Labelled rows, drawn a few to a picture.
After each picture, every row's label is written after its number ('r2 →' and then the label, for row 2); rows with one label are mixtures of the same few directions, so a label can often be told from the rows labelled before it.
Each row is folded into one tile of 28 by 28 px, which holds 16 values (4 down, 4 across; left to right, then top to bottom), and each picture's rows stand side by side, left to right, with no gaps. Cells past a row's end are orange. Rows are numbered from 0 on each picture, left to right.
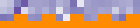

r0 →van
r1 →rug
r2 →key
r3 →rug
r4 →rug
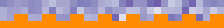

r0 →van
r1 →van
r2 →van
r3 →van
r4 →rug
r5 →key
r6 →van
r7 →rug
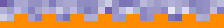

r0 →van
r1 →key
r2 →rug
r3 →van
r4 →key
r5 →van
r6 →rug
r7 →van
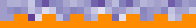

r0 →key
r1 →rug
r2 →rug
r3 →key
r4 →rug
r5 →van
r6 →van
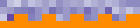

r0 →rug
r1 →van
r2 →rug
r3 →van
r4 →rug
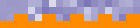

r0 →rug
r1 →key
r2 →key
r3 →van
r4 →rug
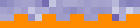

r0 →van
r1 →key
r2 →key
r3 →key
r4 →rug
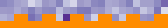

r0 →van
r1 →van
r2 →rug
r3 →rug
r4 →key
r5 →van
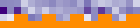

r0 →rug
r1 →rug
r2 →key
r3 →rug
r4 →key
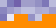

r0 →rug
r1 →key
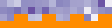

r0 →key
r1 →rug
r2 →van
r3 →key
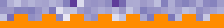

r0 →rug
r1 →van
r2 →key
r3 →key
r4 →van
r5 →key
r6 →rug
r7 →rug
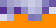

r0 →rug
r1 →van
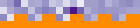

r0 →key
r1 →key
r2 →key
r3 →key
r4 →rug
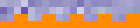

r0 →van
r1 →van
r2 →van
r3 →key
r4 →rug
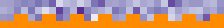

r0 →van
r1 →key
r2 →van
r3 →rug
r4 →van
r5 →key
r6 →van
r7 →rug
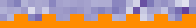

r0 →key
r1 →rug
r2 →key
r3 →key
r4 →van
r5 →van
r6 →key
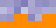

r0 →van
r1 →rug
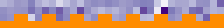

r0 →van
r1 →rug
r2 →van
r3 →key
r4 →van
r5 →van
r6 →van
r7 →key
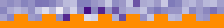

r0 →key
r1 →key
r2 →rug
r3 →rug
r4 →key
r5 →key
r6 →van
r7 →key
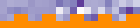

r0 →key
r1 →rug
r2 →van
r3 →rug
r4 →key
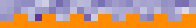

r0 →van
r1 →rug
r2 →van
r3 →rug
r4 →key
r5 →rug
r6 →key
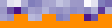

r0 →key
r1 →van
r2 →van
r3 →van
